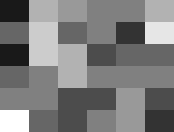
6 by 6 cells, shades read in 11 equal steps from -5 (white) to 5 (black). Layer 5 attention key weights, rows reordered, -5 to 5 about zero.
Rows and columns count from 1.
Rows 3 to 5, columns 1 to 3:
4 -3 -2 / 1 0 -2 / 0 0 2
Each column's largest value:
4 1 2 2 3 3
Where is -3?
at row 2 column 2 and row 3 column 2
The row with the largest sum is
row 5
